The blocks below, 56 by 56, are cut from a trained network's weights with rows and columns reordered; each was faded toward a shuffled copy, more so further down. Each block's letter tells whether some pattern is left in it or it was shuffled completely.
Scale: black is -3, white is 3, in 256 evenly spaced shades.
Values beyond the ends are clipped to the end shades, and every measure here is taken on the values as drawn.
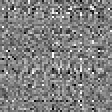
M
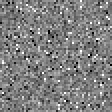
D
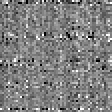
M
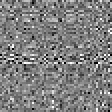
M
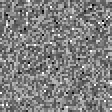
D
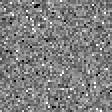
D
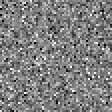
D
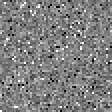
D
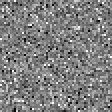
D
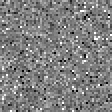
D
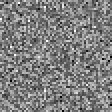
D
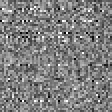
M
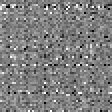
M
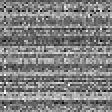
M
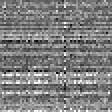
M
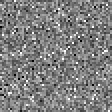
D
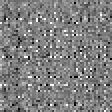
M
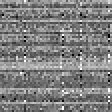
M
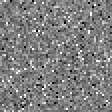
D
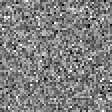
D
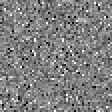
D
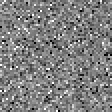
D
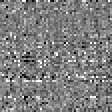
M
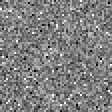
D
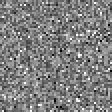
D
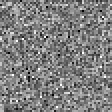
D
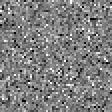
D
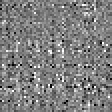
M
